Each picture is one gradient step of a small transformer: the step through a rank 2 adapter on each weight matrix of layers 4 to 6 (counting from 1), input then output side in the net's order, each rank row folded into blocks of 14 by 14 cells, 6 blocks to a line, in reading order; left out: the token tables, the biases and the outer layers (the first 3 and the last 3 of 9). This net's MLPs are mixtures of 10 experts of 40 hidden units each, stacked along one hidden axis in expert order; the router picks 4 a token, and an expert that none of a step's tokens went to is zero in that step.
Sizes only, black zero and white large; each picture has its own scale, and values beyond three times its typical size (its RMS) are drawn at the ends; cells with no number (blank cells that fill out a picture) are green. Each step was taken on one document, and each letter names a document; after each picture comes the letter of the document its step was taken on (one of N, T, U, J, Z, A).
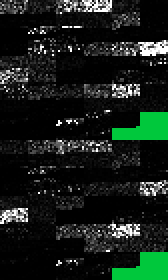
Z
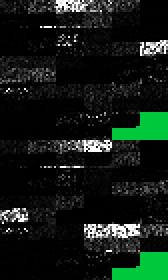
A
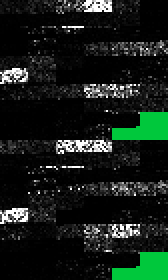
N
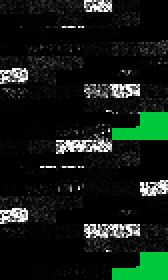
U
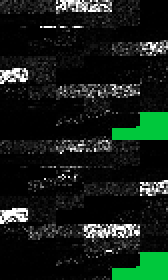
A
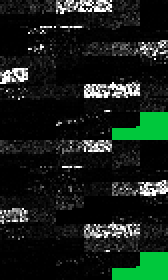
Z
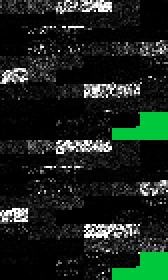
Z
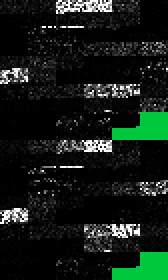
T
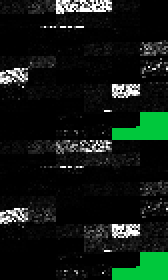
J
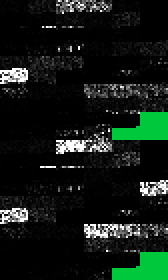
U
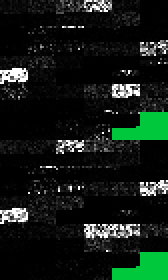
U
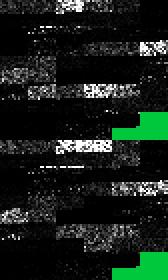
N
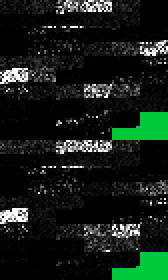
Z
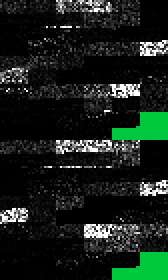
A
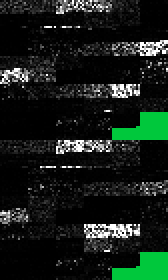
T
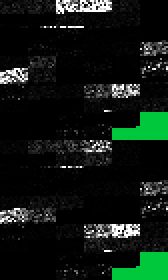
J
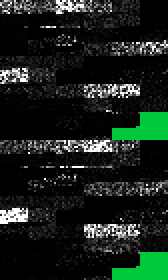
A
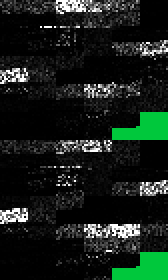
A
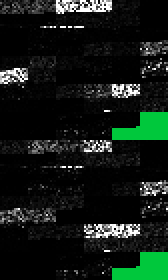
J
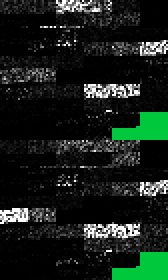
A
